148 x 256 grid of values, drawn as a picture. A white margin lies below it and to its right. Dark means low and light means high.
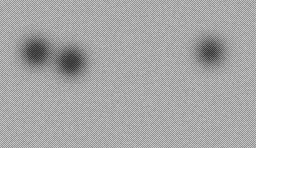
No overall slope runs across the table. The ninth with the lowest average is the middle left. Three dips sink into the field. No row or column stands out.
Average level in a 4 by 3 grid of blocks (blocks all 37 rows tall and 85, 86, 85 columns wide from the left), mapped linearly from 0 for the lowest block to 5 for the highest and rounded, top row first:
5 5 5 / 0 5 3 / 5 5 5 / 5 5 5
